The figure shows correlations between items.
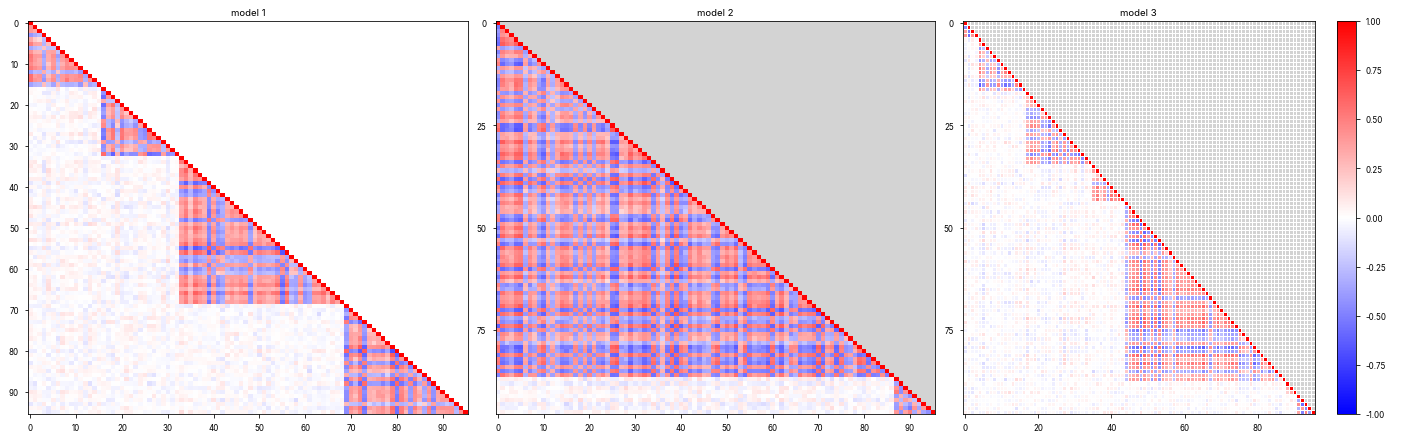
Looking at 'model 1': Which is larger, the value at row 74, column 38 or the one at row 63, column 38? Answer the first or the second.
the second
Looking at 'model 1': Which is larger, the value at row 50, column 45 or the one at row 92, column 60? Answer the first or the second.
the first
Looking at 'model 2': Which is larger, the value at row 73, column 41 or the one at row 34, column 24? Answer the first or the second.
the first
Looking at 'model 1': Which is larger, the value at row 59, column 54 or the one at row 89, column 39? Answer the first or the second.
the first
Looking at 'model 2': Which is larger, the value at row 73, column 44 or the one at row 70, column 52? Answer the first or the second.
the first
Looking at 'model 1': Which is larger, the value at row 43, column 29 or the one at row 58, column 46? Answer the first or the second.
the first
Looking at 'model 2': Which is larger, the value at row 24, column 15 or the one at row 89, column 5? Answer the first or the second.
the first
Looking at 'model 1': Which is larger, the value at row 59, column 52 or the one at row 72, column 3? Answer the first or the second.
the first
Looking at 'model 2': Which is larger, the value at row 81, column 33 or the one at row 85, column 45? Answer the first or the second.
the first
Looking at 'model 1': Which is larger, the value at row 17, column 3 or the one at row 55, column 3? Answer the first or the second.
the second
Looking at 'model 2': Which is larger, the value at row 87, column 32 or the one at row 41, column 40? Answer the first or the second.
the second
